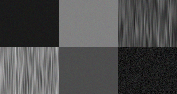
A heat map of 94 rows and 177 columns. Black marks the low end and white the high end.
It is made of 2 by 3 panels. Panel 1,1: very low, flat. Panel 1,2: middling, flat. Panel 1,3: low, streaked downward. Panel 2,1: middling, streaked downward. Panel 2,2: low, flat. Panel 2,3: very low, fine-grained, faint in contrast.
